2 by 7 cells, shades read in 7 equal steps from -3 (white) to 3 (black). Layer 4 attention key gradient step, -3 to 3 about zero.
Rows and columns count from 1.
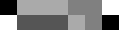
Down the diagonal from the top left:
3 1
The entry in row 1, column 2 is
-1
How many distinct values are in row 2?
5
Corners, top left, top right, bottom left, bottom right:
3 -3 -3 3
